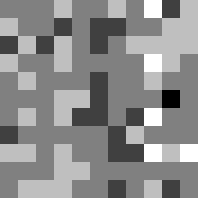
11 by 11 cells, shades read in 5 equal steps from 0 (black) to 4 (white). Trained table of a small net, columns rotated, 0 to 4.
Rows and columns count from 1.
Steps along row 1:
same same up down same up down up down up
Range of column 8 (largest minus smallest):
2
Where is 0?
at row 6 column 10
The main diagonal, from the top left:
2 2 1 3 2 1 2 3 4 2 2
